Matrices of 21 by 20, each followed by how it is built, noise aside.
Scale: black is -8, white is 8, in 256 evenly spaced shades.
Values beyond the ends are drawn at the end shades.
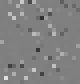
sparse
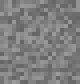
noise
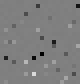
sparse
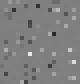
sparse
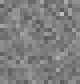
noise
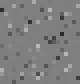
sparse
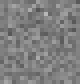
noise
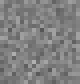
noise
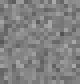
noise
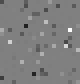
sparse
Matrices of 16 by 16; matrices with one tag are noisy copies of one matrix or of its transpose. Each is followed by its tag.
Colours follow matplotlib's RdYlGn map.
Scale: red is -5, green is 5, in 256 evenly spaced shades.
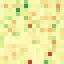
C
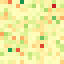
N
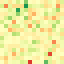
C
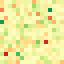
N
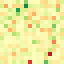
C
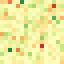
N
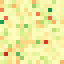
N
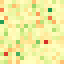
N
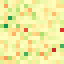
C
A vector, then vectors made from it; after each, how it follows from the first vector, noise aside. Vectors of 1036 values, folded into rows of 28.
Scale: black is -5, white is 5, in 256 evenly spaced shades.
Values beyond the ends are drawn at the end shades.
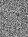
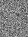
copied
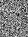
scaled up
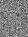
copied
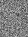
copied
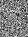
scaled up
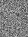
copied
